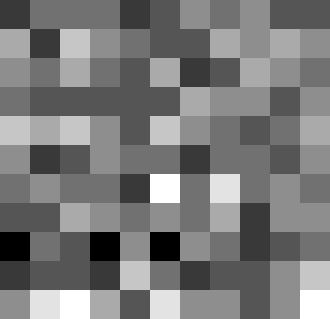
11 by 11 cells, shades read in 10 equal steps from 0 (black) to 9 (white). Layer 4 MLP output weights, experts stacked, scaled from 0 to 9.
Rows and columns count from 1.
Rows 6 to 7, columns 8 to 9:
4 4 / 8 4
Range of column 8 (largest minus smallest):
5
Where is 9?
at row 7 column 6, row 11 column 3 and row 11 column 11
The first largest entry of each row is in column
7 3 3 7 1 1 6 3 5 5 3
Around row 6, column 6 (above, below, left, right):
7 9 4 2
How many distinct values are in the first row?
4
